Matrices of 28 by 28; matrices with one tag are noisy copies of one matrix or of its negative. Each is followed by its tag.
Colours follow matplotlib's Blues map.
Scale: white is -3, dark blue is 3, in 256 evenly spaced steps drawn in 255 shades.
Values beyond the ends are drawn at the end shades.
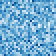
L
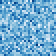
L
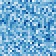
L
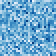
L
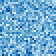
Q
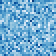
L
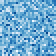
Q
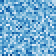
Q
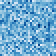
L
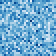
L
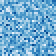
Q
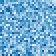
Q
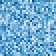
L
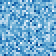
L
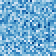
L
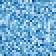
L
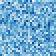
L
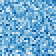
Q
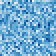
L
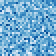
Q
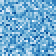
Q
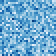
Q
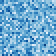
Q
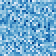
L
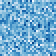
L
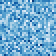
L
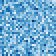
Q
